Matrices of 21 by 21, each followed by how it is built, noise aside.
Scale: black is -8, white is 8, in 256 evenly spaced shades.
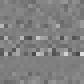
uneven rows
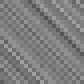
Toeplitz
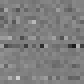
uneven rows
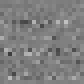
uneven rows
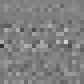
uneven rows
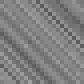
Toeplitz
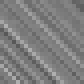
Toeplitz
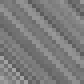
Toeplitz
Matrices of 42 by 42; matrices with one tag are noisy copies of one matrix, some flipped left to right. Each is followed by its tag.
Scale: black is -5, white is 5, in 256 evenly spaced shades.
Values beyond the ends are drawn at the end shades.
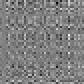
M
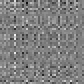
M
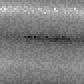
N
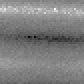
N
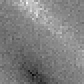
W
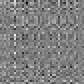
M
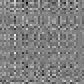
M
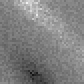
W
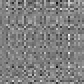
M
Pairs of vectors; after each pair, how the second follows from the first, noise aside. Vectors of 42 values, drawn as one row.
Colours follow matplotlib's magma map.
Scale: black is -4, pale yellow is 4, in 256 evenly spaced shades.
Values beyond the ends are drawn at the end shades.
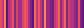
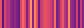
shuffled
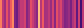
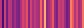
reversed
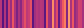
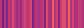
shrunk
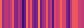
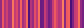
shuffled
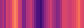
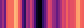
scaled up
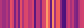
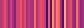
sign-scrambled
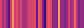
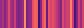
reversed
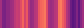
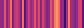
shuffled
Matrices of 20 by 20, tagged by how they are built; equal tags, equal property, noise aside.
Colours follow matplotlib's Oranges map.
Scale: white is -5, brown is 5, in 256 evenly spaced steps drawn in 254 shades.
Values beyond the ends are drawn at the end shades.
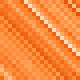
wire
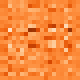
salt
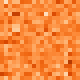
salt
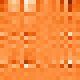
salt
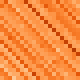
wire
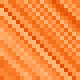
wire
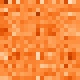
salt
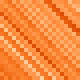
wire
